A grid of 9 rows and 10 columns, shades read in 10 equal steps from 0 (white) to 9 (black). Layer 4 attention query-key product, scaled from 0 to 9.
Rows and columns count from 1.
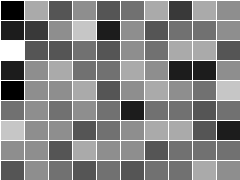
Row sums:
50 53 44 52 44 52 45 46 49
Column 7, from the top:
3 6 5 4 3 5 3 6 5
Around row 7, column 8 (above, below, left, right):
5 5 3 6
